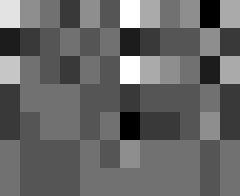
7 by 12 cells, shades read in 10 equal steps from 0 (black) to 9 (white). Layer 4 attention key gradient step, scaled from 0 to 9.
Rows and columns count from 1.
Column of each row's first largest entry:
7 11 7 2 11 7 1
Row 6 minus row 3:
-3 -1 0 1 0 0 -4 -2 -1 0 2 -2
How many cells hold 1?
3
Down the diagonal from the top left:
8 2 3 4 3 3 4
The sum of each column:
28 24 24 22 26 24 30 27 25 26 21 26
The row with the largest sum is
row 1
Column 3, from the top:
4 3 3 4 4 3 3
